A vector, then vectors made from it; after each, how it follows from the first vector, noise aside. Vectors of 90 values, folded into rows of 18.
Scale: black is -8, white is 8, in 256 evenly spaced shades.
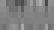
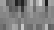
scaled up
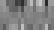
scaled up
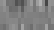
copied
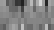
scaled up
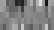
scaled up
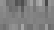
copied
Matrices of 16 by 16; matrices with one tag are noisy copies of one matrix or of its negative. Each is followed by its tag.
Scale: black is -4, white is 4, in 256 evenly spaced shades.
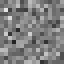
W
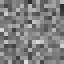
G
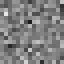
G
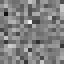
G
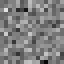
W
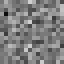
G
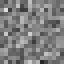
W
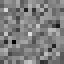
W
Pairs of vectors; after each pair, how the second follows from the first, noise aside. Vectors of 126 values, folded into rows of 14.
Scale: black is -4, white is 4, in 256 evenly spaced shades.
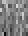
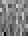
copied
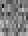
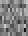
reversed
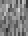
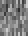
negated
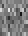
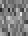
negated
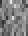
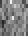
copied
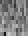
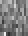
negated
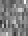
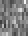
copied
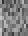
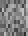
reversed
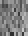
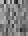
reversed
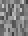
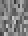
reversed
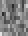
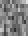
reversed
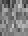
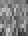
reversed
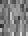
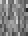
reversed
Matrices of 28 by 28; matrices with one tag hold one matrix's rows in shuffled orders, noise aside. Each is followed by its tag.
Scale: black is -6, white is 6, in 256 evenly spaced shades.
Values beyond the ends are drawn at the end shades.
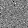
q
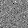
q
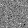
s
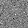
q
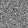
q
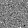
s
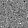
s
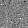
s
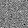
s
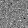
s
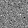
s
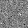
s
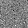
q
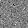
q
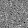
s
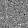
s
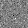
q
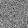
q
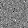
q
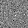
q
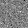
s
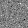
s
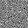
s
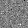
s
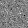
s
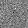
q
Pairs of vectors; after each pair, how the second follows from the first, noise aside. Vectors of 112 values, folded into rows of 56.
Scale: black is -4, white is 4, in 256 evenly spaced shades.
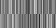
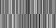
copied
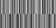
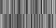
sign-scrambled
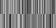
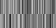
copied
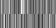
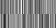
sign-scrambled
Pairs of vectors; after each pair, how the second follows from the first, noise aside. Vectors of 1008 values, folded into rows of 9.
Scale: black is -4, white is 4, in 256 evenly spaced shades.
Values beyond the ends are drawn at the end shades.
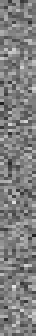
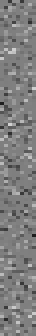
partly zeroed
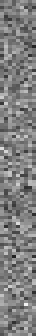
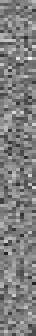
shuffled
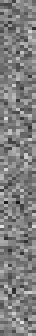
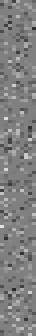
partly zeroed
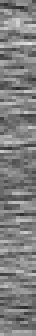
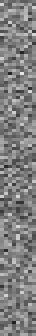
shuffled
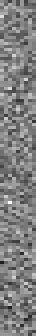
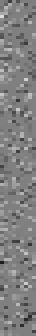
partly zeroed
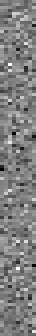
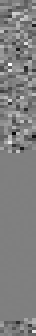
partly zeroed
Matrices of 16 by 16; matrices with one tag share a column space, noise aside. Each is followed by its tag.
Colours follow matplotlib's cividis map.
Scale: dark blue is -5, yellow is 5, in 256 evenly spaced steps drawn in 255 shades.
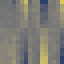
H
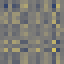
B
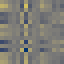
B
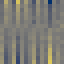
H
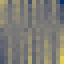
H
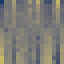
H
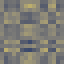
B
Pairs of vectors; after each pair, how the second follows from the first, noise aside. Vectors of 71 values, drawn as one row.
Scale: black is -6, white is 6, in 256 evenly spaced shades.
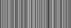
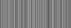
shrunk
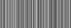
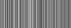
shuffled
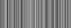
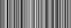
scaled up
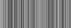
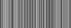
shuffled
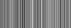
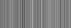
shrunk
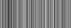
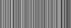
shuffled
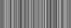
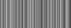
shuffled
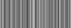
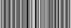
scaled up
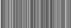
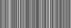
shuffled
